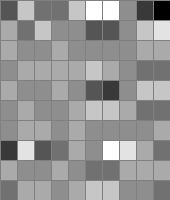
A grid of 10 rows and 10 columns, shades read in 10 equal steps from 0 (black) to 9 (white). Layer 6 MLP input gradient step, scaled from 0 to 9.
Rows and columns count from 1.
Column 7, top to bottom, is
9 3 5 6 2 7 5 9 4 7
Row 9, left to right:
6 5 5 6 5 4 4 6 6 6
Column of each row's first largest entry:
6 10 1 6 9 6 2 7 1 6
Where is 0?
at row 1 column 10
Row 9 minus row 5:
0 0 0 0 0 1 2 1 -1 -1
